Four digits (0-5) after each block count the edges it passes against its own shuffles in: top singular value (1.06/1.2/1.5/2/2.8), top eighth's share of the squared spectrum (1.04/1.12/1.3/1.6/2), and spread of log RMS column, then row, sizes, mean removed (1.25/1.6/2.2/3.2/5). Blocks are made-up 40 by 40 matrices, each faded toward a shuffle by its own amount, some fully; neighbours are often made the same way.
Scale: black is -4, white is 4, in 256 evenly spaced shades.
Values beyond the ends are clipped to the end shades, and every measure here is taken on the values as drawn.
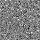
1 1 0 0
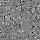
3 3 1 1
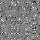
3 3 1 1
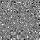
3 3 1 1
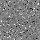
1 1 0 0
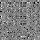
3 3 1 2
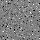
0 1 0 0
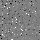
0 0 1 0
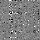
2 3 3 2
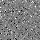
0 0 0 0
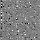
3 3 1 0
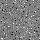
0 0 0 0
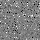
0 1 0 0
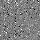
1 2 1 0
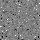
1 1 0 0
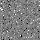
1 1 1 0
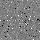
1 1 0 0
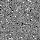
0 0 0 0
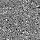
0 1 0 0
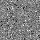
0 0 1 0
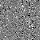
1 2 2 0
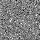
0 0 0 0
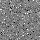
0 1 0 0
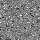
0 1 0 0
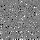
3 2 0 1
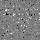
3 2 0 1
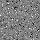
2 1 0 0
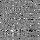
3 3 0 2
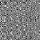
3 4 3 1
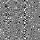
3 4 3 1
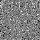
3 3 1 0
